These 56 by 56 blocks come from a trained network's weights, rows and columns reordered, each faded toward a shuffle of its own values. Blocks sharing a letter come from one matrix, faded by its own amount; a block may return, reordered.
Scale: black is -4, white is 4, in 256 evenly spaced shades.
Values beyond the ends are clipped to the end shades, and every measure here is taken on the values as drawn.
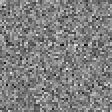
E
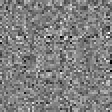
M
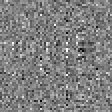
M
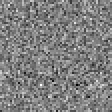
E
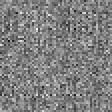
E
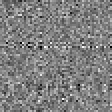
M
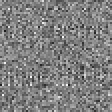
E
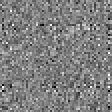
M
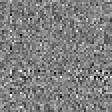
M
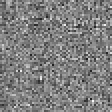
E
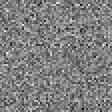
E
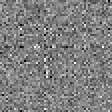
M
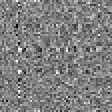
M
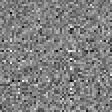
M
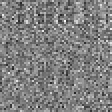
E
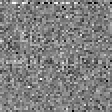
E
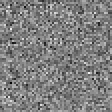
E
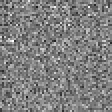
E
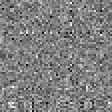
M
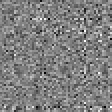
M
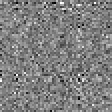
M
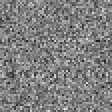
E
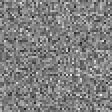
E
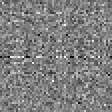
E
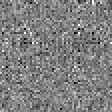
M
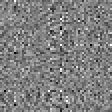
M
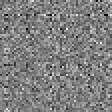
M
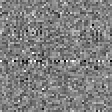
E
